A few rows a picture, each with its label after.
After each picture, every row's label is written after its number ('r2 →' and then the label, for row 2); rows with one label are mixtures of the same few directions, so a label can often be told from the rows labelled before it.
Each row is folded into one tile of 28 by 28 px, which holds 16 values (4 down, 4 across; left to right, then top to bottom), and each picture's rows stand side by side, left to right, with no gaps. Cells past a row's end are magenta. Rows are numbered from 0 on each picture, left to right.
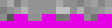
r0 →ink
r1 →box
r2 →box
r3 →ink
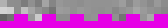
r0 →box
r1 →ink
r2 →box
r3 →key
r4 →ink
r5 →ink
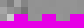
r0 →ink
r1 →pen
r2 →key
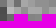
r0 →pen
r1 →box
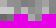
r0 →box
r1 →key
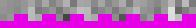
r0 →key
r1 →pen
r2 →ink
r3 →pen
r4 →ink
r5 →key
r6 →pen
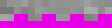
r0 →box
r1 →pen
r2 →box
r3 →box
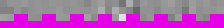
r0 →box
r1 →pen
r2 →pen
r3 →key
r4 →ink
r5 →key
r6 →key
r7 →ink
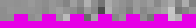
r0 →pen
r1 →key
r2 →ink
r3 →key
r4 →key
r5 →ink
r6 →pen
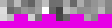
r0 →pen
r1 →key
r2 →pen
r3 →key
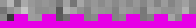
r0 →ink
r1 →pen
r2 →pen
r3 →pen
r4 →pen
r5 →pen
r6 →key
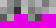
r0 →key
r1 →ink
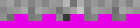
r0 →ink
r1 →pen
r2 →ink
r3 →pen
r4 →pen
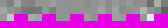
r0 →ink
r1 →box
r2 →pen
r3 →key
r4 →pen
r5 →ink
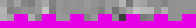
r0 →pen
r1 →key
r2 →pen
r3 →key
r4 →ink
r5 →box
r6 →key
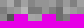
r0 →ink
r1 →box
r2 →pen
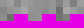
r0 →ink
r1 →key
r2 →pen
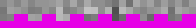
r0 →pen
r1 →box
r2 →pen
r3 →box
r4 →pen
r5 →ink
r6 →pen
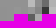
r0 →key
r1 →key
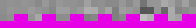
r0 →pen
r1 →ink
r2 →box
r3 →box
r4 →pen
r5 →box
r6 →pen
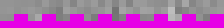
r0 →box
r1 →ink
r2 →pen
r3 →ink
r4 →pen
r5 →box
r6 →pen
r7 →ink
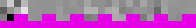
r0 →ink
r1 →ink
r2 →pen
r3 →box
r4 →pen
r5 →key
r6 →ink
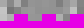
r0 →pen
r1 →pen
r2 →key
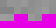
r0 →box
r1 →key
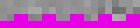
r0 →ink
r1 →box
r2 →pen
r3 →key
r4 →box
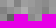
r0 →ink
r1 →key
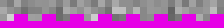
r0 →ink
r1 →box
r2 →pen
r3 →ink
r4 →box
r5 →pen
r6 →pen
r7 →key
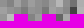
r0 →ink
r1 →key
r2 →key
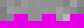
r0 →pen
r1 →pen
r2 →ink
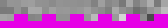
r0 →box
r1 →box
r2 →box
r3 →ink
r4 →ink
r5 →ink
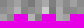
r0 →key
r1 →key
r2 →pen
